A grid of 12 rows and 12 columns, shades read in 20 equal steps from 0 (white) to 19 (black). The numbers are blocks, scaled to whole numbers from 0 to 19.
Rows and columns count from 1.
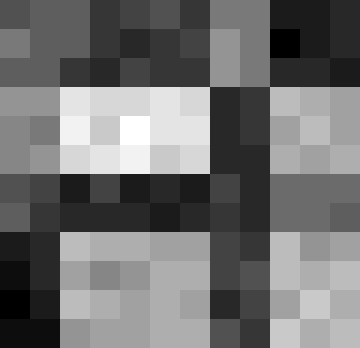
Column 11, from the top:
17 17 16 6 5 7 11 11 8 6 4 6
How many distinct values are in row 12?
8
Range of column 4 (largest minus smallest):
14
